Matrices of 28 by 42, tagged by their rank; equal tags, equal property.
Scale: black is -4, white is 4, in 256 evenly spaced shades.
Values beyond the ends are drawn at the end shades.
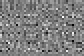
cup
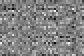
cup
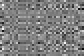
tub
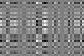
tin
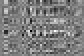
tub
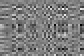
tub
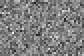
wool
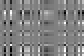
tin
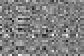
cup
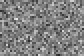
wool
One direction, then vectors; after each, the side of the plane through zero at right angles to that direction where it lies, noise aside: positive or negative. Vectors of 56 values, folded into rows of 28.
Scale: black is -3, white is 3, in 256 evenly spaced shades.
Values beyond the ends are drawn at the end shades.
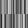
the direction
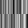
positive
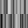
positive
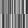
negative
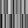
positive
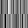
positive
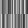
negative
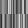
positive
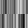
negative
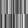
positive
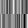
negative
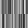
negative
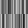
negative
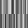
positive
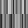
positive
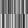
negative
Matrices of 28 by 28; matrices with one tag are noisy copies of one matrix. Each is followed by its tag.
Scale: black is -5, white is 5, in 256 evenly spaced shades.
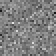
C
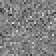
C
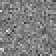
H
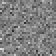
H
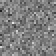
C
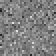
C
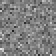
H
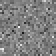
H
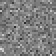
H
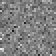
H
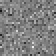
C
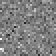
H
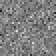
C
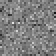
C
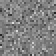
C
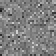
C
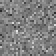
C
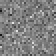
C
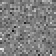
H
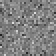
C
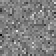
C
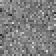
C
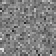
H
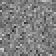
H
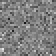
H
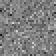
C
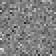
H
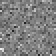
H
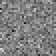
H
